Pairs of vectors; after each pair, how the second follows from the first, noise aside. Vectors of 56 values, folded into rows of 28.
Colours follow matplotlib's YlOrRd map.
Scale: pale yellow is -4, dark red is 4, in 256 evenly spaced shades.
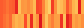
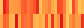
wrapped around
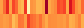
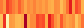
wrapped around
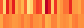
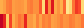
wrapped around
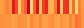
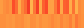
shrunk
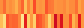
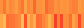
shrunk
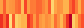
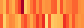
wrapped around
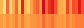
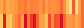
wrapped around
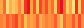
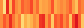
wrapped around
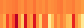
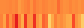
shrunk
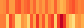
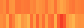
shrunk
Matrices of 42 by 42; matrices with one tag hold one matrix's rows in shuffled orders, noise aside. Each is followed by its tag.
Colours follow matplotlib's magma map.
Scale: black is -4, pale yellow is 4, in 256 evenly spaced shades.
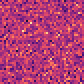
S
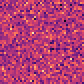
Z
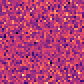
S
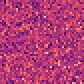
S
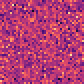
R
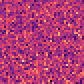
S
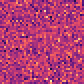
S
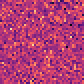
Z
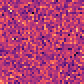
R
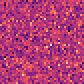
S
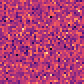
S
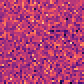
Z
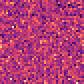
R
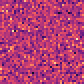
R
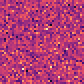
S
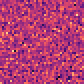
R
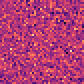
Z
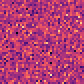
S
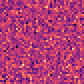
S
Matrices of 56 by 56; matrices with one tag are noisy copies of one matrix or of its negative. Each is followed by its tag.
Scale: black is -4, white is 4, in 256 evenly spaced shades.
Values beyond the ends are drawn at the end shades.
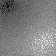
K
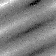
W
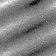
W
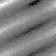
W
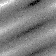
W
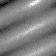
W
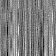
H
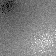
K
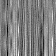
H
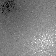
K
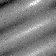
W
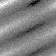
W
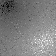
K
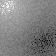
K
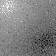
K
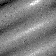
W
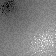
K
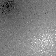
K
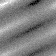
W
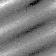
W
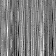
H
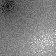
K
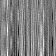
H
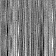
H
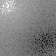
K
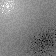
K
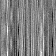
H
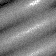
W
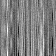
H
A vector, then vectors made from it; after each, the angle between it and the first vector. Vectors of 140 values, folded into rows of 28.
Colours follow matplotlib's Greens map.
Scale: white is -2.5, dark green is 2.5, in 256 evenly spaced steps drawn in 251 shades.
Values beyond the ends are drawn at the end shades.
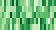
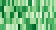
orthogonal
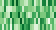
nearly parallel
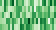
nearly parallel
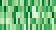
orthogonal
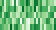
nearly opposite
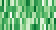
nearly opposite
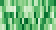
partly aligned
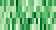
nearly parallel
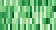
partly opposed
